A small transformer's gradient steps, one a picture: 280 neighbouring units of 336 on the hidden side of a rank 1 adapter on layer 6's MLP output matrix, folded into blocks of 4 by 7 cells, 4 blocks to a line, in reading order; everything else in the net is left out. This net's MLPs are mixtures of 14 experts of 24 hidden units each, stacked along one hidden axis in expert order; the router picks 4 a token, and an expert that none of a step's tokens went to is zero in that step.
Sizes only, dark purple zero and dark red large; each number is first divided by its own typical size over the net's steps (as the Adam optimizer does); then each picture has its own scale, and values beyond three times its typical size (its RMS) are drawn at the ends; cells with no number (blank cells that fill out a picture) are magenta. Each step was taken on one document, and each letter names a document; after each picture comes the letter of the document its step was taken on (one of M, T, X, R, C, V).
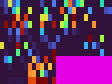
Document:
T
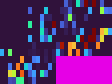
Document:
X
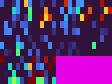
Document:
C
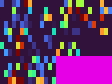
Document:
C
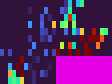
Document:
X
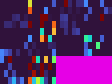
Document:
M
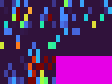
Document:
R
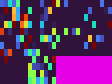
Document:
T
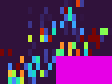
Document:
X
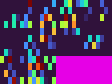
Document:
M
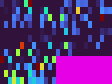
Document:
C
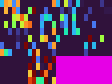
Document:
T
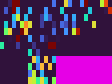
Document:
R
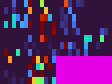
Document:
M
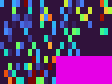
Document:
C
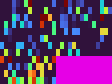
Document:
C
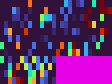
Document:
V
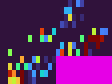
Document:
X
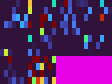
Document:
M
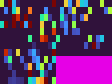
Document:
T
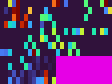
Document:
T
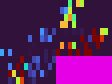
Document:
X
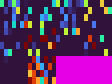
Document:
T
